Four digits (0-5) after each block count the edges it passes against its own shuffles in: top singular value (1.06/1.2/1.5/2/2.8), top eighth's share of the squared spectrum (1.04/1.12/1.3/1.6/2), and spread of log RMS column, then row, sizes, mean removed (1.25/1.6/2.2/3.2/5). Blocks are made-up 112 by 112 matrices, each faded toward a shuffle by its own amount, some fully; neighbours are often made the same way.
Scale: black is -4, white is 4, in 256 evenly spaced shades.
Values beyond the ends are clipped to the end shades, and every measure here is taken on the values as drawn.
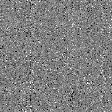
3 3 2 1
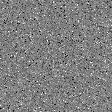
0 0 0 0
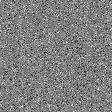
0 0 0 0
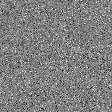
1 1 0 0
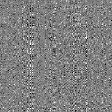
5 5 4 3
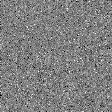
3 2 1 0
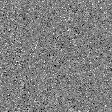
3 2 1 0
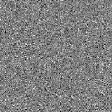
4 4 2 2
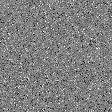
0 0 0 0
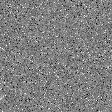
0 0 0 0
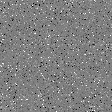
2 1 0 0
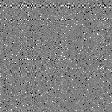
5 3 1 2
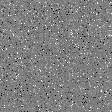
2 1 0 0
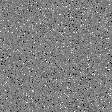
2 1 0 0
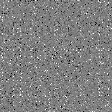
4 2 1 1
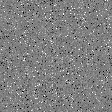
2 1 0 0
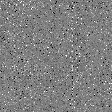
3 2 1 0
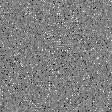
2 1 0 0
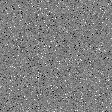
2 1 0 0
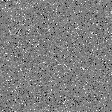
0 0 0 0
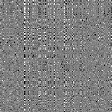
5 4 3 3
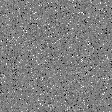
2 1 0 0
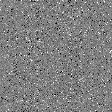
3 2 2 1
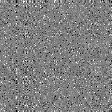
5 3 2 2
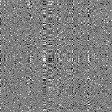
5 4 3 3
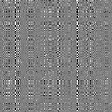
5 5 4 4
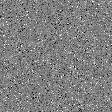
2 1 0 0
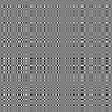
5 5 5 5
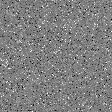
2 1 0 0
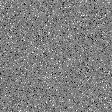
2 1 0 0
